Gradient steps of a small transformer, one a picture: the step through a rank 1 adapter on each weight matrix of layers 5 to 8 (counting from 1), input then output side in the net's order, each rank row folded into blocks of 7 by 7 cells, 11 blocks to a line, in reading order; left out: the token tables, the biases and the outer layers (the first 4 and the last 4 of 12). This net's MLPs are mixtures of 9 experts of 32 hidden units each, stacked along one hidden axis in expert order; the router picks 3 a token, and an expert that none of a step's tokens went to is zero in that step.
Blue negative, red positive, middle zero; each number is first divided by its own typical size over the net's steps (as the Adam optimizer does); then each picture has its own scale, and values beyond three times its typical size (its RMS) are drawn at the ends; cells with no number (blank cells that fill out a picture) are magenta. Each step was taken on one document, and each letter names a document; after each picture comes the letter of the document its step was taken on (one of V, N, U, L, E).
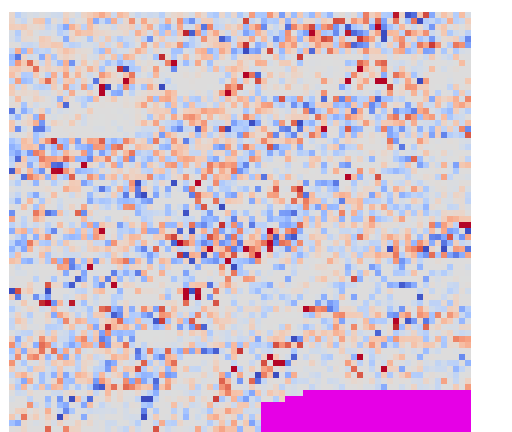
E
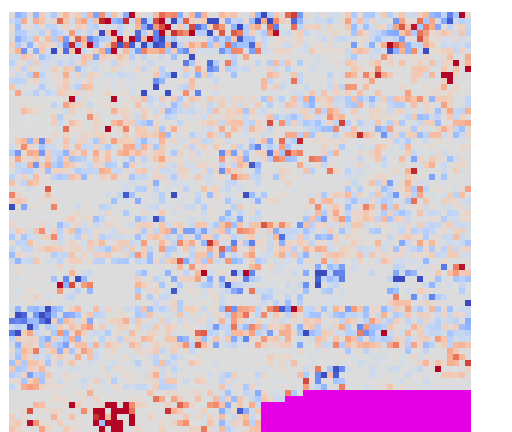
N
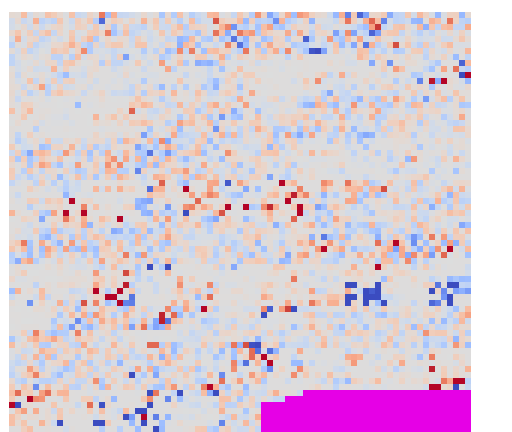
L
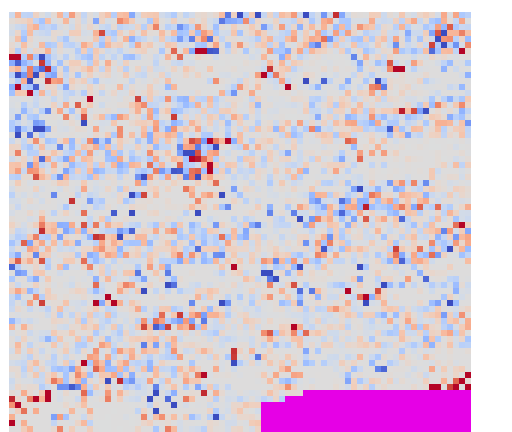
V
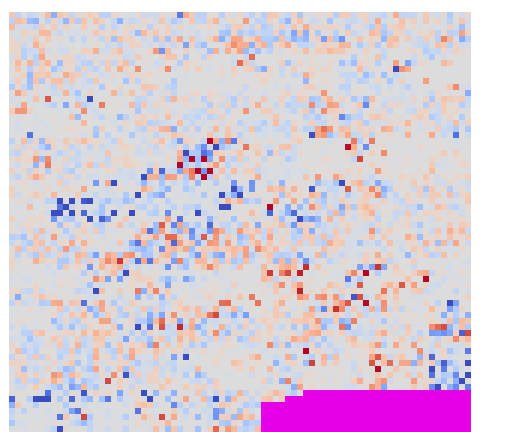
V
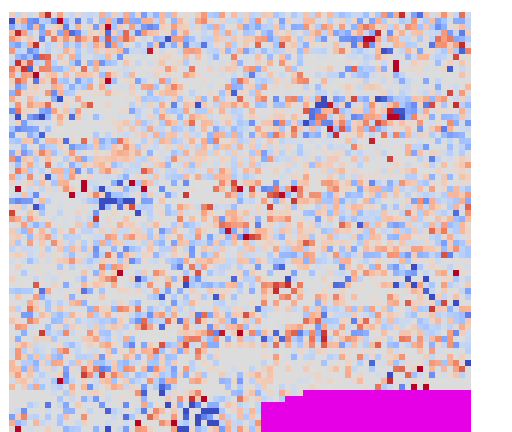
E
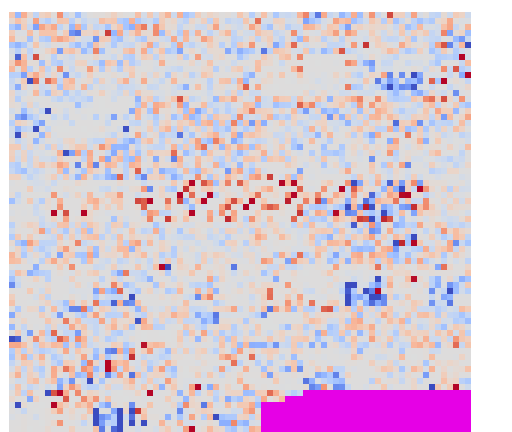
L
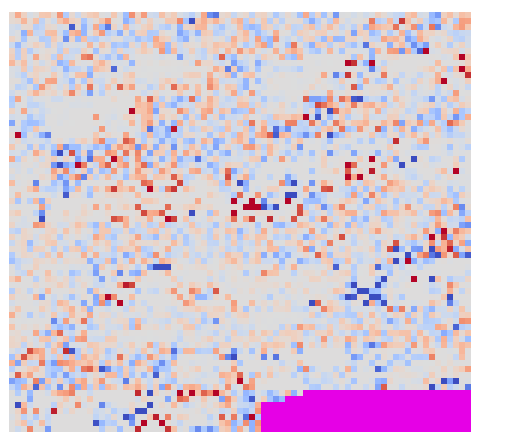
L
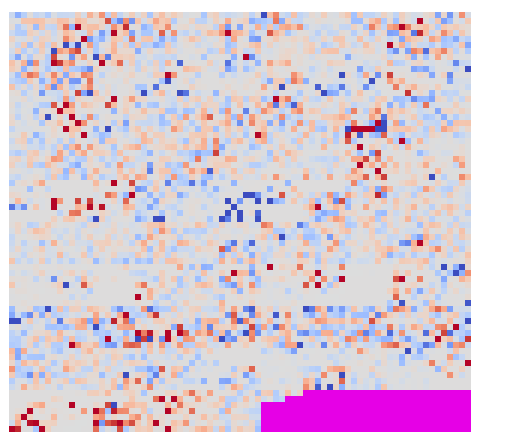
N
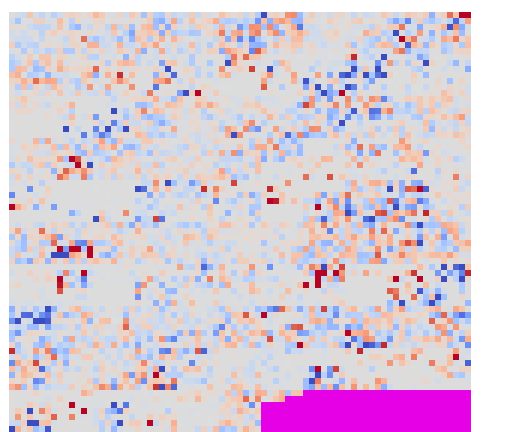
N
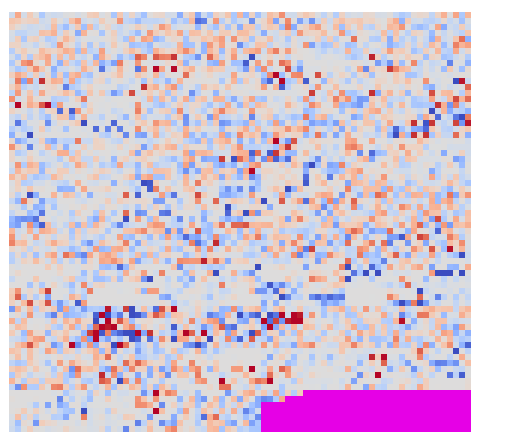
E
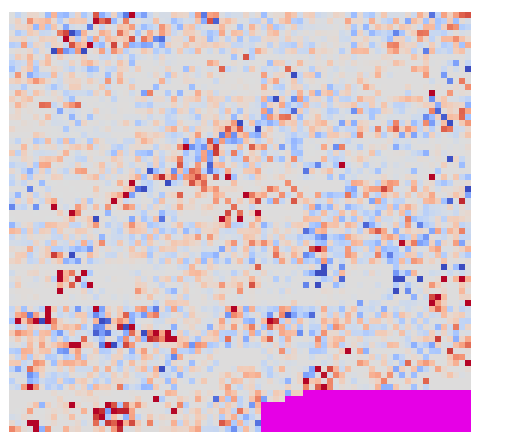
N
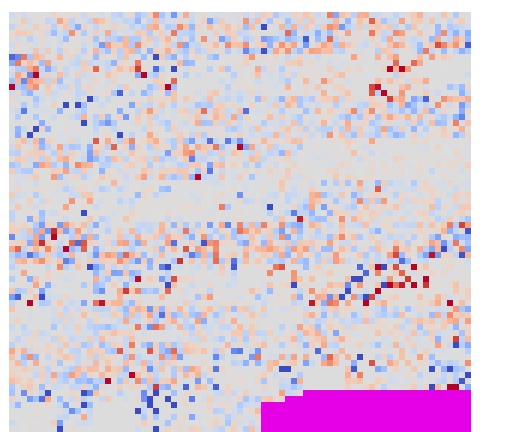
V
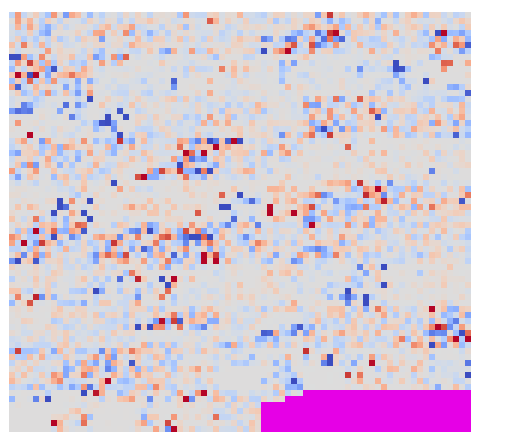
V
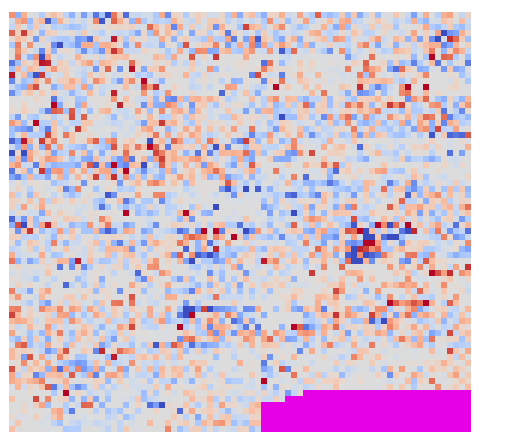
E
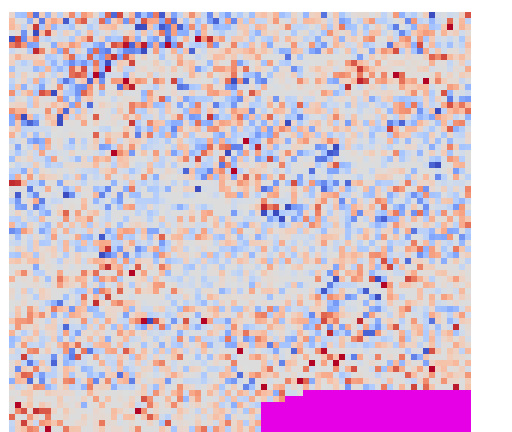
E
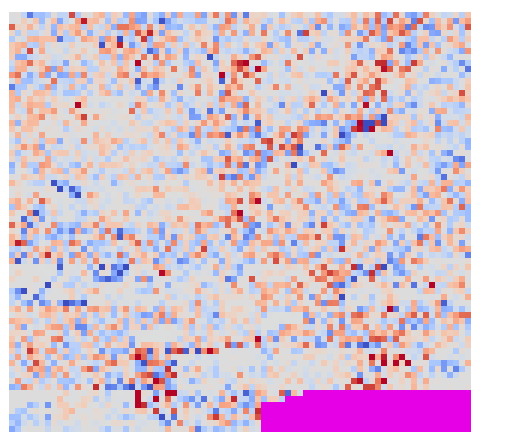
E
